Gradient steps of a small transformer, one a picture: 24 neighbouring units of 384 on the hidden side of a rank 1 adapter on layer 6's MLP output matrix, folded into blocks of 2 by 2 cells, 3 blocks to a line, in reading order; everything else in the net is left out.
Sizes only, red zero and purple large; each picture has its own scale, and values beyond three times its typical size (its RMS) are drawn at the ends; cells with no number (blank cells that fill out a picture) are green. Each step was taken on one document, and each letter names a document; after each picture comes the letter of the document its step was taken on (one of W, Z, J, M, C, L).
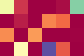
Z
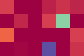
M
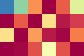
Z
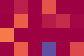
M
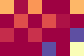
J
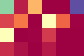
J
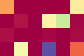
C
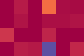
M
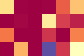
C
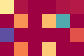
M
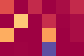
J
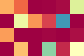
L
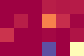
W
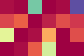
J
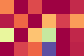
J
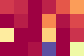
W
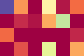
M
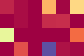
C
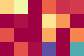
W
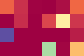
L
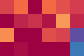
L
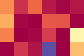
W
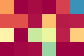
Z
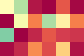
Z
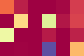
C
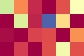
Z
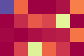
Z
